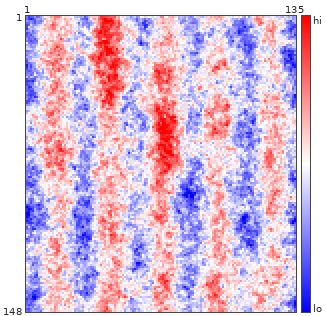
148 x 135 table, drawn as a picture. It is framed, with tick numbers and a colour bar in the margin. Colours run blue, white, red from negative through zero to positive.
No row or column stands out. The histogram is bell-shaped. No overall slope runs across the table. Stripes running up and down repeat 5 times from left to right. Overall the values sit about 50% of the way up the scale.
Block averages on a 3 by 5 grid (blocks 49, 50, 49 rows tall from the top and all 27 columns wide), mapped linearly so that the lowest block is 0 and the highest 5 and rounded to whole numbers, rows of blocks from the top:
2 5 3 1 0 | 2 2 4 1 1 | 1 2 2 2 1
